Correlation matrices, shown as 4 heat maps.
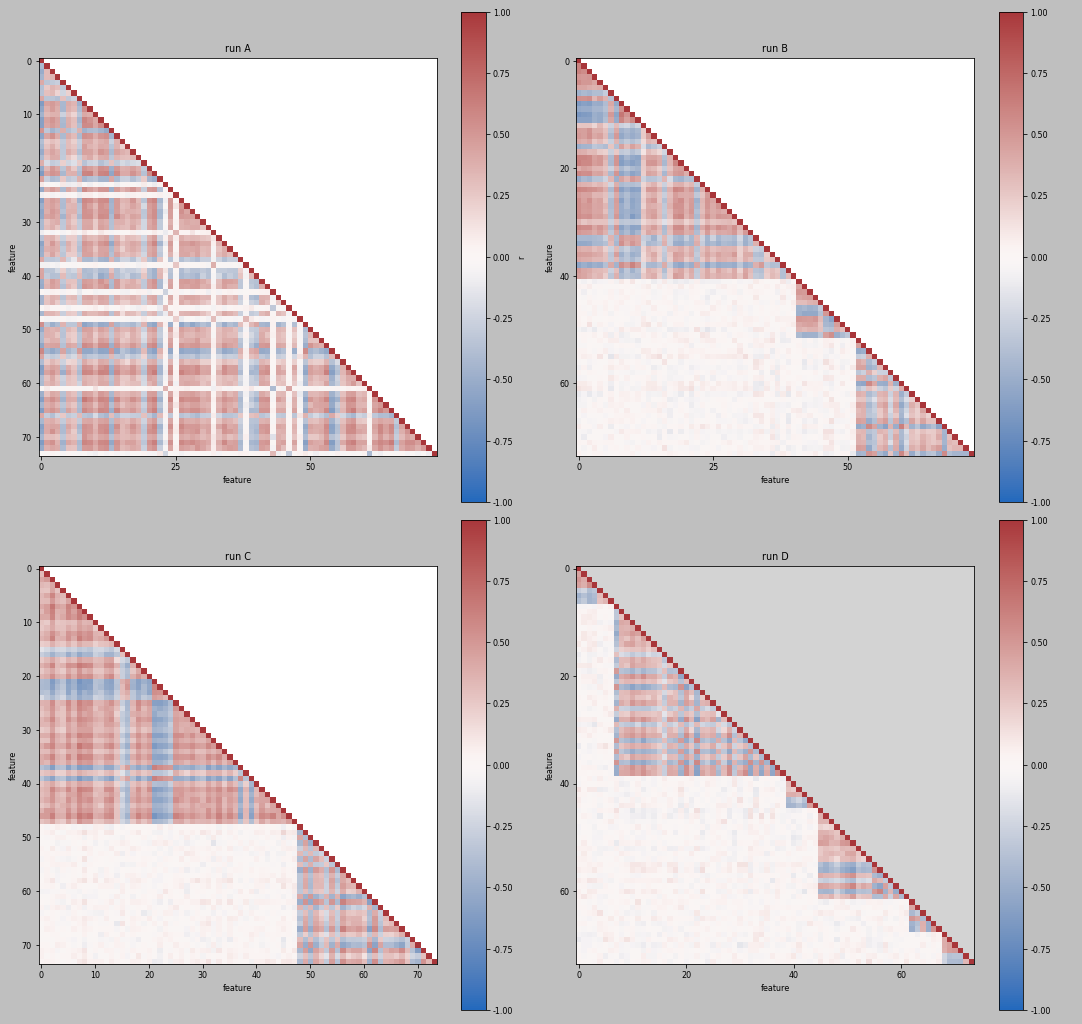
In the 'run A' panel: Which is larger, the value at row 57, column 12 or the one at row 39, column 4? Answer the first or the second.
the first
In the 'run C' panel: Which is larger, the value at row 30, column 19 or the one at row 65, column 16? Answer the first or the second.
the first
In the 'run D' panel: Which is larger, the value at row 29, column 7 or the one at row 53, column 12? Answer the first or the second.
the first
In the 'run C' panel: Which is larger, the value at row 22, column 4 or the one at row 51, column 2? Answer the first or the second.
the second
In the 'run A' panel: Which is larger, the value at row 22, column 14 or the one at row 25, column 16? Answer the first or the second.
the second
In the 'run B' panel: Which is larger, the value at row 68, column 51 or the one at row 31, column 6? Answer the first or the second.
the first
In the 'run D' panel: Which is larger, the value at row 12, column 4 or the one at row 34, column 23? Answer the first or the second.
the first
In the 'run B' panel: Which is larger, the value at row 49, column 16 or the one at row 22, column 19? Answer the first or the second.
the first
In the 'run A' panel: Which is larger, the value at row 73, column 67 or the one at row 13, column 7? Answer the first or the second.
the second
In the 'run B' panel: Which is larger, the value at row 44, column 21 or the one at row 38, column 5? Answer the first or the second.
the first
